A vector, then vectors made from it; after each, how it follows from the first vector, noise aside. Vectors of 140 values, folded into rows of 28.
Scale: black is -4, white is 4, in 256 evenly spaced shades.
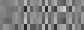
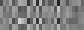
reversed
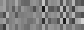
wrapped around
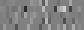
partly zeroed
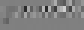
partly zeroed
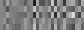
wrapped around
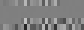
partly zeroed
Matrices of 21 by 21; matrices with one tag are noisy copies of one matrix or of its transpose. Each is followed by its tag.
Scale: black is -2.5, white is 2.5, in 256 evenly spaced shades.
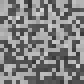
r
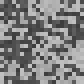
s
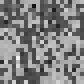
s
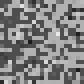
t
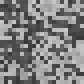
s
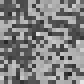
s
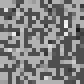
r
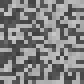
t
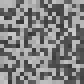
r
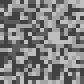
t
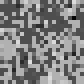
s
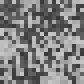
s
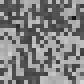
s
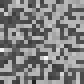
t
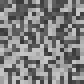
t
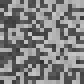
t
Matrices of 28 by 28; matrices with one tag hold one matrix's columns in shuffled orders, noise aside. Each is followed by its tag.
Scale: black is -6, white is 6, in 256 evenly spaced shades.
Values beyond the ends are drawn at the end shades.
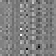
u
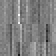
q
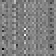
u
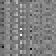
u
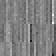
q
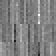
q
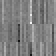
q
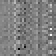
u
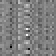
u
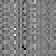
u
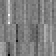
q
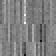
q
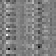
u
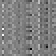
u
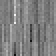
q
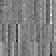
q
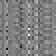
u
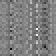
u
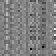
u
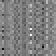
u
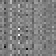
u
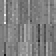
q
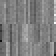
q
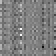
u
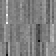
q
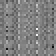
u
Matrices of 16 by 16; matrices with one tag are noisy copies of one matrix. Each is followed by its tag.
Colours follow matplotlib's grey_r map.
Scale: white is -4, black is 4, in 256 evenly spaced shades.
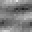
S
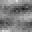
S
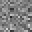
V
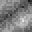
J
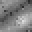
J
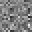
V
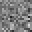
V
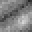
J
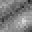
J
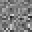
V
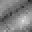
J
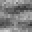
S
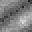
J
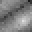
J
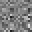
V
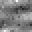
S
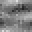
S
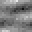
S
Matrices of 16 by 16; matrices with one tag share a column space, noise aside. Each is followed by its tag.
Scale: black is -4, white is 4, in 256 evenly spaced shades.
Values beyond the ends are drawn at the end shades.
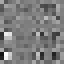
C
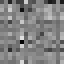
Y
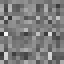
C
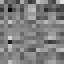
Y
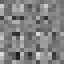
C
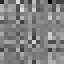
Y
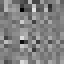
Y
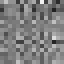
Y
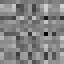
C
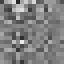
Y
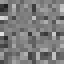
C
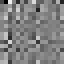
Y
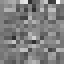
Y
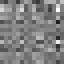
Y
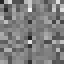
Y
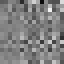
Y
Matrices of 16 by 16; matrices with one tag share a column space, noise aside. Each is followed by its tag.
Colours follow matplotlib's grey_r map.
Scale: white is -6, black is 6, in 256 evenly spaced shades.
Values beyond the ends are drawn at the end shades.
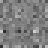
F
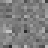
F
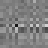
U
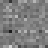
F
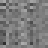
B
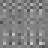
B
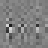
U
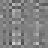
B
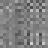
B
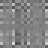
B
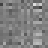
B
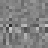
U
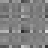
F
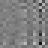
B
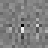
U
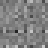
F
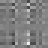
B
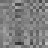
B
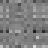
F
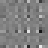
F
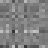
F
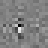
U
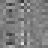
B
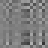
B
